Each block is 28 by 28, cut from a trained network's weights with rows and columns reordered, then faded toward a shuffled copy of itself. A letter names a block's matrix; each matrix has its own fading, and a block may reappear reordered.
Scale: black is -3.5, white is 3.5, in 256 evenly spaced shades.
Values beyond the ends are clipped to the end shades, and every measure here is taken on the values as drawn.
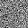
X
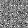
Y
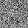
X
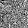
X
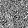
Y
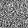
X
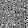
Y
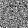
Y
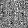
Y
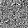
Y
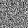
X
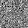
Y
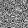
X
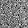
Y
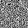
X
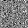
Y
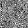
X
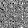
Y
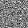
X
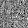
Y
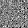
X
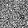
X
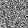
X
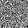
X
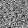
X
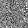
X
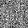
Y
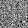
Y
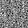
Y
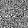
Y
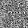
Y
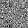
X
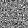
X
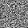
X
